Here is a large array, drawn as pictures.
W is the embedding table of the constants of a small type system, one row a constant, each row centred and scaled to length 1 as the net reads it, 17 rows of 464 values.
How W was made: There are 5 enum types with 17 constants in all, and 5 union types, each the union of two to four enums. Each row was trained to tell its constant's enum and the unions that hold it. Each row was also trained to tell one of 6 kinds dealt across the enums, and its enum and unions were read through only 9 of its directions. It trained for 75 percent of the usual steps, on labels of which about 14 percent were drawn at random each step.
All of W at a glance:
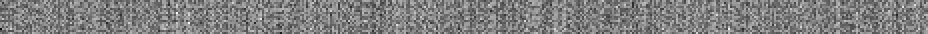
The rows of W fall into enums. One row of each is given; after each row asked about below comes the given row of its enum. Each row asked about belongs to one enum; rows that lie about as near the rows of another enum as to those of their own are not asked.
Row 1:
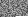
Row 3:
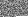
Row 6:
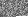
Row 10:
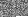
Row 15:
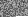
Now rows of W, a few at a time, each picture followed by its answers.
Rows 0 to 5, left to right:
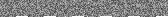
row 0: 10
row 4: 10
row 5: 10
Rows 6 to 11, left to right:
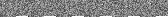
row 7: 15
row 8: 1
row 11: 1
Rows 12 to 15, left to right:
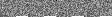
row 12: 6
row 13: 6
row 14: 3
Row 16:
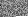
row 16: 6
